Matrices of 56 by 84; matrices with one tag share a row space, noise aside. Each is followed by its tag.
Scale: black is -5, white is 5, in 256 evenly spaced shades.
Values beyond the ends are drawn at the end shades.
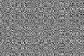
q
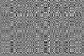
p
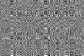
p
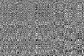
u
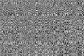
u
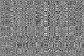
p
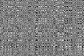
u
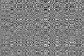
p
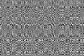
q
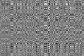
p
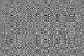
p
